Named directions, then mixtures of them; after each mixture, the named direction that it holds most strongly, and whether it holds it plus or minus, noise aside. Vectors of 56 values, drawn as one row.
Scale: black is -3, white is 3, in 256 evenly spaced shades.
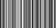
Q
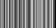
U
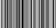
Q, minus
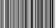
U, minus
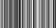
Q, minus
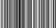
Q, minus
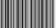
U, minus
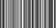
Q, plus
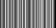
U, plus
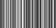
Q, plus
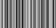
Q, minus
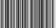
U, minus
